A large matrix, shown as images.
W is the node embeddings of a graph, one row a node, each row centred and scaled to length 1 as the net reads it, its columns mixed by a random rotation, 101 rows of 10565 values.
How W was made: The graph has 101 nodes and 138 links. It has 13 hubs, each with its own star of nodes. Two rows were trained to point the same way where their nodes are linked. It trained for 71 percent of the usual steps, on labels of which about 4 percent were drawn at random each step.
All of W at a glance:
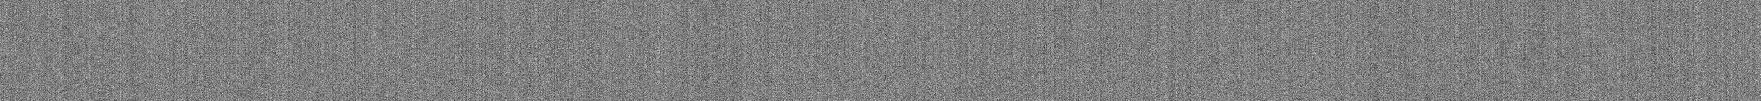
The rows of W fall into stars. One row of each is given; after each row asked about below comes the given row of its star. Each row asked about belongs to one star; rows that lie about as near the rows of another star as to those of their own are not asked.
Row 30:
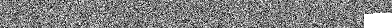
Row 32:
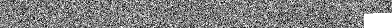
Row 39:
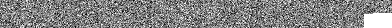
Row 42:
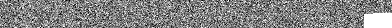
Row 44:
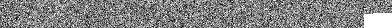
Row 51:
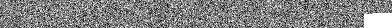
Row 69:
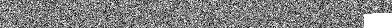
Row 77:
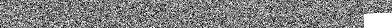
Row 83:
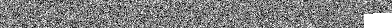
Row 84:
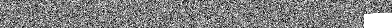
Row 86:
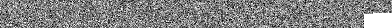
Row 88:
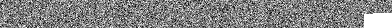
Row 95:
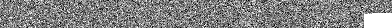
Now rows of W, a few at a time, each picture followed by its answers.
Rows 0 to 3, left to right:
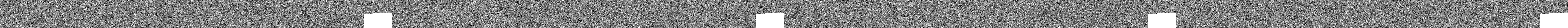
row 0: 42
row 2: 83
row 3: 51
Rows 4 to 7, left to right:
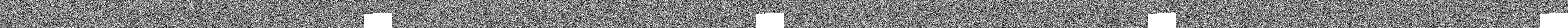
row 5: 44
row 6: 30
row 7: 39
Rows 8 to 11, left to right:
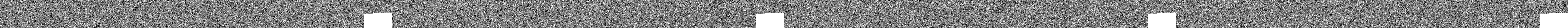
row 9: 69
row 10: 44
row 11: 32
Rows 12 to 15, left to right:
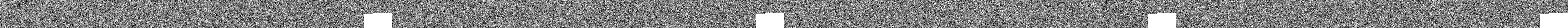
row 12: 69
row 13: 83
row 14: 69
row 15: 88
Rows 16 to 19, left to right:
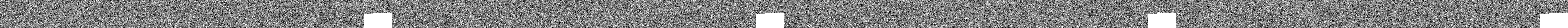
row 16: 32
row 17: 86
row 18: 88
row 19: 44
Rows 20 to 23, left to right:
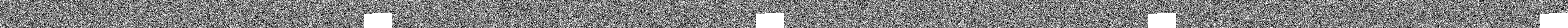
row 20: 86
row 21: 39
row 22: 77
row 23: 32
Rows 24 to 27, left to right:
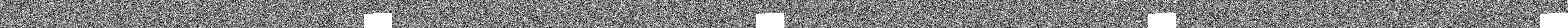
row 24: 83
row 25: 77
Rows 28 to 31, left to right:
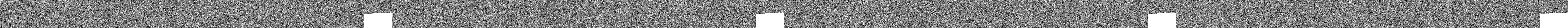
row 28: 69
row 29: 88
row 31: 77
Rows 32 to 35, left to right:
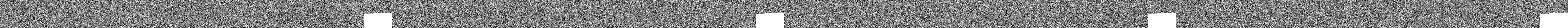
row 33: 86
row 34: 77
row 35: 51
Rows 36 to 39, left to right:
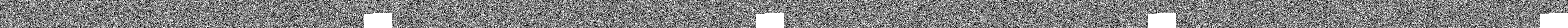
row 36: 32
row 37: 51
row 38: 30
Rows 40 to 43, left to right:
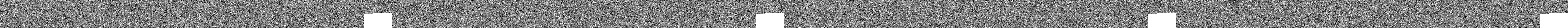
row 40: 69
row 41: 32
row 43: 83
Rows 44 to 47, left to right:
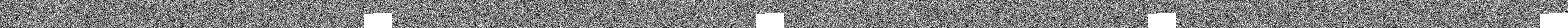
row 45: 86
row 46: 44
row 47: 86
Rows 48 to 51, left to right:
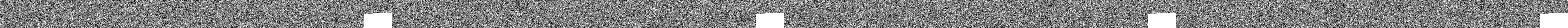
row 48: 42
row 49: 39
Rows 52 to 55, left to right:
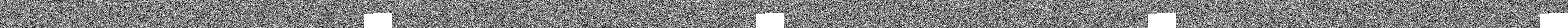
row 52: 83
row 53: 86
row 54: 88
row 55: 44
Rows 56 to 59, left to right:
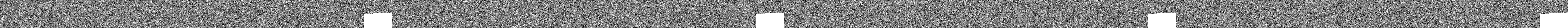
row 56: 42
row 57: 42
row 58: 84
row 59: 88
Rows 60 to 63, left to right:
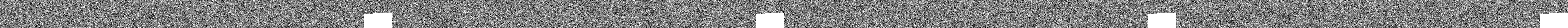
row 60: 88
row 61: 42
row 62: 84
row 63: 86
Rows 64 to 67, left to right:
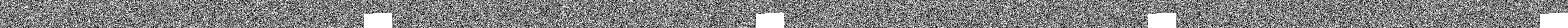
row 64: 44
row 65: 51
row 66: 44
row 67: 88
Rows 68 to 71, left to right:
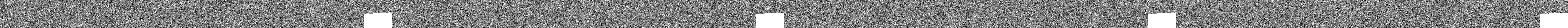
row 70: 32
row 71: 83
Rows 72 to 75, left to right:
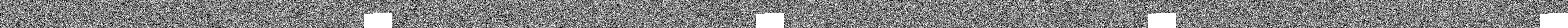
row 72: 86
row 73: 88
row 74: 95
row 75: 77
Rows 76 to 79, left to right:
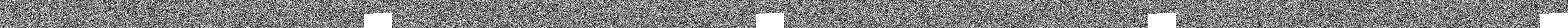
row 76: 39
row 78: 77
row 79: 44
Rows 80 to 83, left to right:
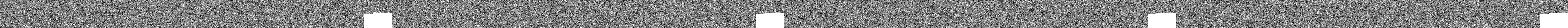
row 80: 86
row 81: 42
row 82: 42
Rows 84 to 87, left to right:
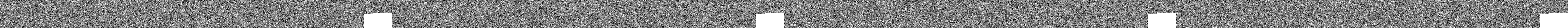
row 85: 39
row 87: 77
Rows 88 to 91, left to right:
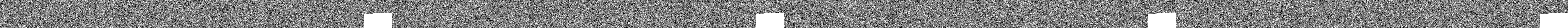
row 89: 32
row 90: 42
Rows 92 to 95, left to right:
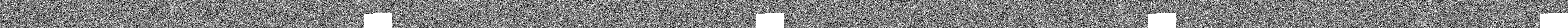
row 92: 51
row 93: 69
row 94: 95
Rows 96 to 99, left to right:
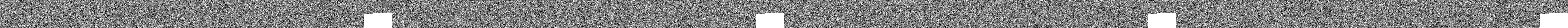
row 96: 88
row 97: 42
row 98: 84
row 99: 39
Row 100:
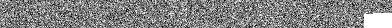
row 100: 51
